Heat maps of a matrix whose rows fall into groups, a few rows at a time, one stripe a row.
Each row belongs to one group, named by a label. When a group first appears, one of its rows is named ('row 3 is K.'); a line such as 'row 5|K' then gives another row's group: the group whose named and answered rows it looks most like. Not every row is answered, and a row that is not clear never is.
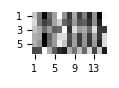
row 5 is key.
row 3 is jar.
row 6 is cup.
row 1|key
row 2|key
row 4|key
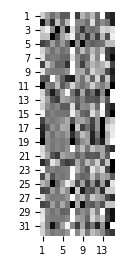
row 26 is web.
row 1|jar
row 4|key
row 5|web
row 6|jar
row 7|jar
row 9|jar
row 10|cup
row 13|key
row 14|jar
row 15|jar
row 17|web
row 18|web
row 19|web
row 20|jar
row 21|key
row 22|cup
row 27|jar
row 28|web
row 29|jar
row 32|jar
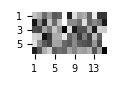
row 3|web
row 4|key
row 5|key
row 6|cup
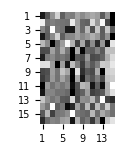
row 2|jar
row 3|cup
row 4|cup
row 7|web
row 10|web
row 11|web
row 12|web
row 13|jar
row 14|cup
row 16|web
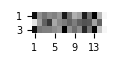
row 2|key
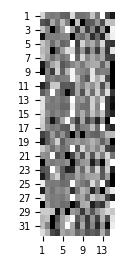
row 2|web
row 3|key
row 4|web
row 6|key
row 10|jar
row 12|cup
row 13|jar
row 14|jar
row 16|key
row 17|jar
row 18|web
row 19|cup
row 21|cup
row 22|web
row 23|cup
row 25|jar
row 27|jar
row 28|web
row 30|key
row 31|key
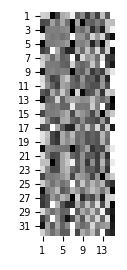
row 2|web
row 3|web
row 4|jar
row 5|web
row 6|cup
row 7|jar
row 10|key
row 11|key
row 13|cup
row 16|key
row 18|key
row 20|web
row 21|key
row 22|key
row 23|key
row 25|jar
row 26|cup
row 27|web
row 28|cup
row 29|jar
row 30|cup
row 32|jar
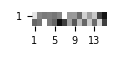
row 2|cup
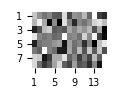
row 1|jar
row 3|cup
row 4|jar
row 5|web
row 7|key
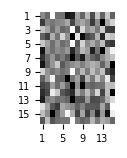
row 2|web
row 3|jar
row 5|jar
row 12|cup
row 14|key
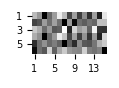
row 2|web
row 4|key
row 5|web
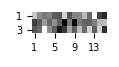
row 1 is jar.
